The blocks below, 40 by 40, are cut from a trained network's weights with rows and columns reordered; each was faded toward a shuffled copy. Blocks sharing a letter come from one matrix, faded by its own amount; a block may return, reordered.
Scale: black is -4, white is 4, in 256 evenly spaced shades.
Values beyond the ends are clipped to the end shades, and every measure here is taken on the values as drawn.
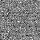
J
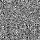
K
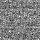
J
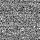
J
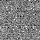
J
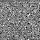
J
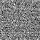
J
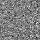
K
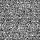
J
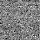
J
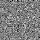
K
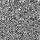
K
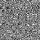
K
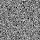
K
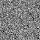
K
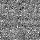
J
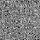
K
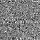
K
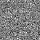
K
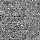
J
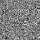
K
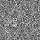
K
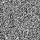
K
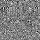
K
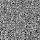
K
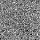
K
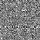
K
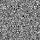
K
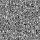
K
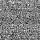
J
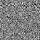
K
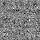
J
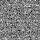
J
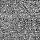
J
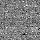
J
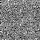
J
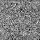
J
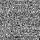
J
